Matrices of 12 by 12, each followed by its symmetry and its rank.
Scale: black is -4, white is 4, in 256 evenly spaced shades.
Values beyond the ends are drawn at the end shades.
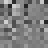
neither, rank two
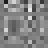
neither, rank two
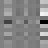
neither, rank one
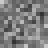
symmetric, full rank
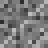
symmetric, full rank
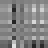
neither, rank one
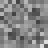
symmetric, full rank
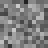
neither, full rank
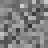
neither, full rank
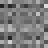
neither, rank two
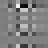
neither, rank one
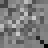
symmetric, full rank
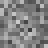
neither, full rank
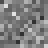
symmetric, full rank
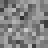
neither, full rank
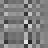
neither, rank one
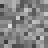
neither, full rank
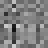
neither, rank two
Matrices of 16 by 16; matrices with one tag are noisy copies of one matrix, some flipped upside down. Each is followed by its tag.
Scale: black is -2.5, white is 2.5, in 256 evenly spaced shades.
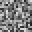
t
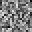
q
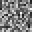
q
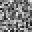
t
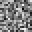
t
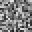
t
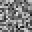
t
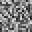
q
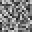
q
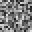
t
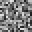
t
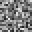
t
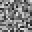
t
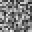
t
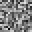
t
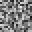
t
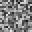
t
